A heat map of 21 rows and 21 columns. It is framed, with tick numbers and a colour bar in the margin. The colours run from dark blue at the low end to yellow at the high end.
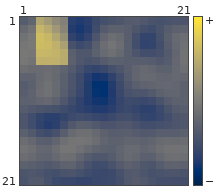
The ninth with the highest average is the top left. In the top left lies a patch that is higher than the rest. No single row or column stands out from its neighbours. The ninth with the lowest average is the centre. The field is mottled with small blotches. The top left is the roughest part.
